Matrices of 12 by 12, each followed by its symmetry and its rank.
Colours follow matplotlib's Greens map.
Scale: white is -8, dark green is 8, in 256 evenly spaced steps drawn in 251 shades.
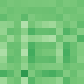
neither, rank two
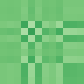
symmetric, rank one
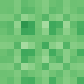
symmetric, rank two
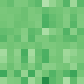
neither, rank two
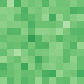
neither, full rank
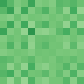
symmetric, rank two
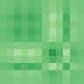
symmetric, rank one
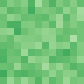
neither, full rank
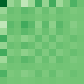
symmetric, rank one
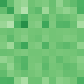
symmetric, rank two
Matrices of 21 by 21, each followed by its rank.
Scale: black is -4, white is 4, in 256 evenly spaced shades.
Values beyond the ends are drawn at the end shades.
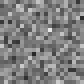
full rank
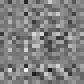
three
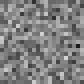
full rank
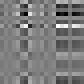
one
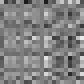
two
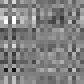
two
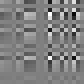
one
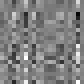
two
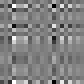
one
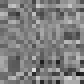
three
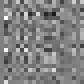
three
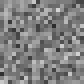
full rank
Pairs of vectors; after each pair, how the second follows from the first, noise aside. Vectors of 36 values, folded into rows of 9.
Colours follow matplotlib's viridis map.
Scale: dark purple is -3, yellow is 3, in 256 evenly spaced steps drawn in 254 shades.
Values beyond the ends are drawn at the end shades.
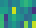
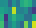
copied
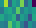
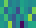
wrapped around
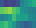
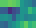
negated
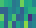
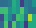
negated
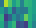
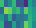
wrapped around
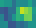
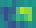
copied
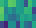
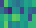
wrapped around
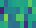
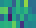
wrapped around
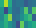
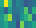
copied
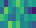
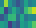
negated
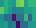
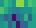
copied
